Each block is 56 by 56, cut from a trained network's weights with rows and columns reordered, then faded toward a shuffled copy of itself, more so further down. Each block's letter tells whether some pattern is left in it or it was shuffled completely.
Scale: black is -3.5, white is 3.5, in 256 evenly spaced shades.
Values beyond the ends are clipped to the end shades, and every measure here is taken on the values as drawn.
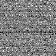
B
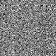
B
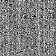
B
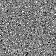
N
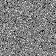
N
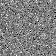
N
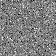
N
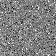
N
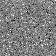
N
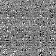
B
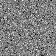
N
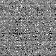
B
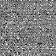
B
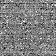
B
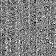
B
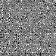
B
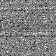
B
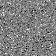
N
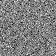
N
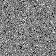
N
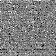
B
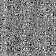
B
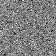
N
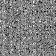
B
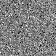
N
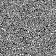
N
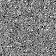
N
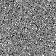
N
